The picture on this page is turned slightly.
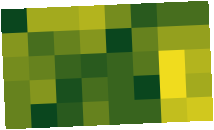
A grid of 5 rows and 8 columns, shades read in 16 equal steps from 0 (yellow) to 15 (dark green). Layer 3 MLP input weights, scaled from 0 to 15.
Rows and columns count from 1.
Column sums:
48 47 53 44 59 59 20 28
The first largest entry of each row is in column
1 5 4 6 2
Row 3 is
8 9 12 13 12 10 0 4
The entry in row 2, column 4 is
7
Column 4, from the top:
4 7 13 11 9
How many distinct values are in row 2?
5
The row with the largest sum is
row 5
